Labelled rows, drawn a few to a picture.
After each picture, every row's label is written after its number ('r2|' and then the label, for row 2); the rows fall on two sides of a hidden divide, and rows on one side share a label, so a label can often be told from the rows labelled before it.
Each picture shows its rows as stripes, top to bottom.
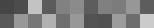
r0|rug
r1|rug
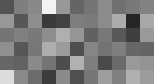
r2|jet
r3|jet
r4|jet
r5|jet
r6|rug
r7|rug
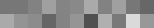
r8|jet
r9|rug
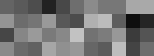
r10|rug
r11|jet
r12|jet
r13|jet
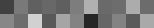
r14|rug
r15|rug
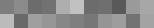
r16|rug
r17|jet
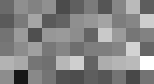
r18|rug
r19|rug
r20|jet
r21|rug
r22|rug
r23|jet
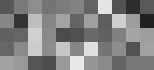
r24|jet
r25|jet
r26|rug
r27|jet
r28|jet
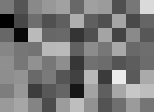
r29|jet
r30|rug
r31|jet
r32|jet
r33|jet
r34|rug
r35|rug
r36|rug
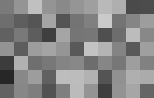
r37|jet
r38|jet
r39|rug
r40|jet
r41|rug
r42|rug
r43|rug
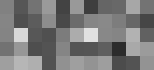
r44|rug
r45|jet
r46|rug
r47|rug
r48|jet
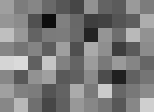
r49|rug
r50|rug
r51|rug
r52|jet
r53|jet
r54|jet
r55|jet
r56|rug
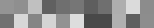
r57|rug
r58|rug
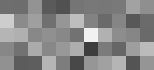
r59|rug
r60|jet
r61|jet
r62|rug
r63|jet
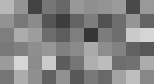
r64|jet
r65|rug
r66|rug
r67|jet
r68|jet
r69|rug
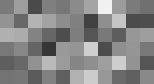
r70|jet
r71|jet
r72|rug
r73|rug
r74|jet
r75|jet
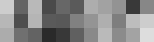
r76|jet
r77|rug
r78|rug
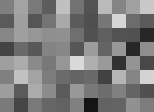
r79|rug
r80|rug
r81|jet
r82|jet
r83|jet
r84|rug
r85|jet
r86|rug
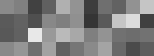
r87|rug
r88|rug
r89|jet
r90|jet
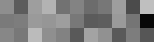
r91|jet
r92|jet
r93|jet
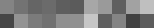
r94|rug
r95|jet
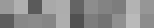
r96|rug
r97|rug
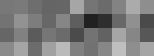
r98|rug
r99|rug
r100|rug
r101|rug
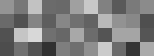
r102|jet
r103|jet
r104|rug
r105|jet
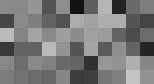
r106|jet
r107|jet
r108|jet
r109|jet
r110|rug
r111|rug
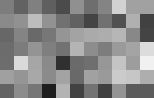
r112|rug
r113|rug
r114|jet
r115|rug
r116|rug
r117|rug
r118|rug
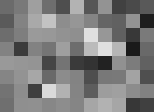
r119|jet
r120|jet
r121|jet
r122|jet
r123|rug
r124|rug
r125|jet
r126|jet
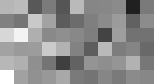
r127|jet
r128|jet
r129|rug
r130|jet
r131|rug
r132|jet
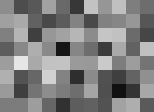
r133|jet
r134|rug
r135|jet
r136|rug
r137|jet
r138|jet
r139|jet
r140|rug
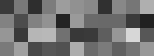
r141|rug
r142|jet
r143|rug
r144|rug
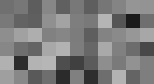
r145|rug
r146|jet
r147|rug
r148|jet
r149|jet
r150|rug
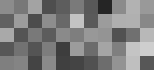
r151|rug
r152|rug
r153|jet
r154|rug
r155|rug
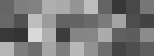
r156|jet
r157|jet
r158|jet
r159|jet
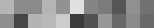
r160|jet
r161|jet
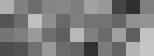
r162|jet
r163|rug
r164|rug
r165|rug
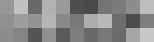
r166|rug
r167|jet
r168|rug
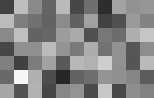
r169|rug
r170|rug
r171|rug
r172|jet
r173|jet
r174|rug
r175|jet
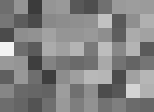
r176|rug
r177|jet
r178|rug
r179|jet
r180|jet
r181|rug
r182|rug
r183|jet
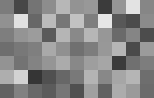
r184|rug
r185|jet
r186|jet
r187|jet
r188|jet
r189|rug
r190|rug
